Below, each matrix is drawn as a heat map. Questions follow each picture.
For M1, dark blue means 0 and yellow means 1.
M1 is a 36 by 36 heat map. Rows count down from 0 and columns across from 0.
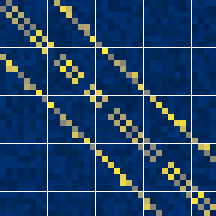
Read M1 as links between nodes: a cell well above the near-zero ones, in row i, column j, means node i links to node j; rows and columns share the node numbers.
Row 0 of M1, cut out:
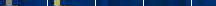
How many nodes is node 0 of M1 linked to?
2
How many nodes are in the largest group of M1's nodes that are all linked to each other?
3
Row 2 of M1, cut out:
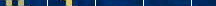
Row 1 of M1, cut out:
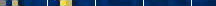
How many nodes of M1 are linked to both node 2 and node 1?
1
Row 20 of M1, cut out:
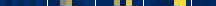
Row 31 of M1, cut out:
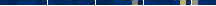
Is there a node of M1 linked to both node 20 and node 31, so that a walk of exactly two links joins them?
yes
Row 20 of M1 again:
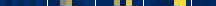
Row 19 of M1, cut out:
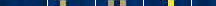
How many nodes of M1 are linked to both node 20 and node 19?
1
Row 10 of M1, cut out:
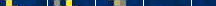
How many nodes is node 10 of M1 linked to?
5
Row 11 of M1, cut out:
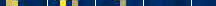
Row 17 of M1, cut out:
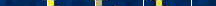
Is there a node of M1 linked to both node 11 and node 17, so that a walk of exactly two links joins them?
no
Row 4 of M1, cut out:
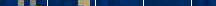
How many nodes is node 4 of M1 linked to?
4
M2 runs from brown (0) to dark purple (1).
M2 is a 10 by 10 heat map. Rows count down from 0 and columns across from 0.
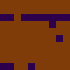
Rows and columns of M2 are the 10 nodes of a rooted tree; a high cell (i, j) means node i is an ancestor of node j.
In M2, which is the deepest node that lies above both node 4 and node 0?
9
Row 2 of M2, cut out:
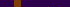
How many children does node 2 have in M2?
4
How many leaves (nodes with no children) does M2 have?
6
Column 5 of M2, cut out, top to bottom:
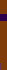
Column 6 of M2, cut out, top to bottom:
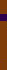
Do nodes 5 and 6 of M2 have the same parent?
yes
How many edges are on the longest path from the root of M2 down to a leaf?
2
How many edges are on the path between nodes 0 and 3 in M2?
3
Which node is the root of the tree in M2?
2
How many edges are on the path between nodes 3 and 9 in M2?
2
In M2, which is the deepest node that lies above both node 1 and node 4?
9
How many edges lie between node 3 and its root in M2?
1
